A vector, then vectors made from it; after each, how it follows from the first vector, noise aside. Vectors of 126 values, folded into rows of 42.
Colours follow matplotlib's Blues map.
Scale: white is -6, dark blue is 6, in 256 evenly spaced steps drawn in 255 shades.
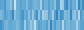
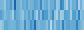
negated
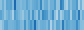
negated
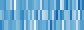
scaled up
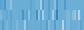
partly zeroed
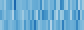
negated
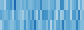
negated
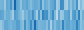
negated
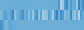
partly zeroed
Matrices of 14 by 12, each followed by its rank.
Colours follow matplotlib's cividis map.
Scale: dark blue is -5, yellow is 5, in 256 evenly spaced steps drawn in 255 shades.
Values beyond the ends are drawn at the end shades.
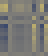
one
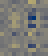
two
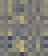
two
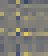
two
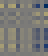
one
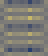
one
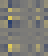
one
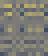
two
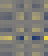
one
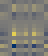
one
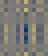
one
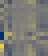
two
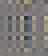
one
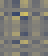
one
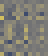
two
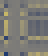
one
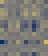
two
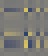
one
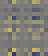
two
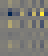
one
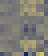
two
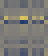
one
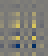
one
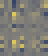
two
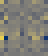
two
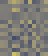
two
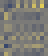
two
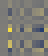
one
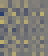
two
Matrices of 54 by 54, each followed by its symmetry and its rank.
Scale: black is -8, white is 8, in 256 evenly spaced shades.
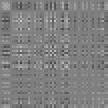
symmetric, rank two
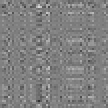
neither, rank three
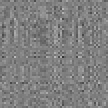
neither, rank five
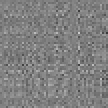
neither, rank five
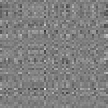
neither, rank three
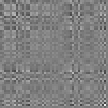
symmetric, rank two
